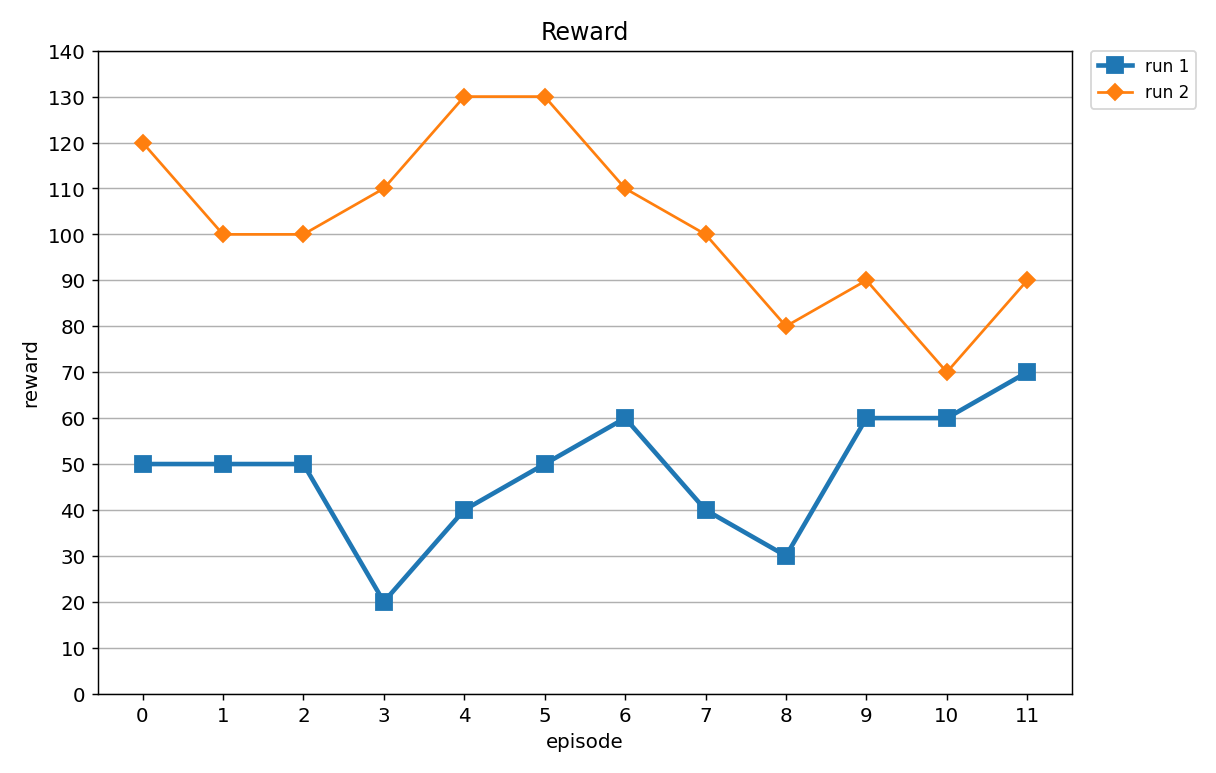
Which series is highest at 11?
run 2
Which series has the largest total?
run 2
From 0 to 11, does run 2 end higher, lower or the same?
lower
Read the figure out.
Title: Reward
x-axis: episode, ticks 0 1 2 3 4 5 6 7 8 9 10 11
y-axis: reward, ticks 0 10 20 30 40 50 60 70 80 90 100 110 120 130 140
Legend: run 1, run 2
Values:
run 1: 50 50 50 20 40 50 60 40 30 60 60 70
run 2: 120 100 100 110 130 130 110 100 80 90 70 90
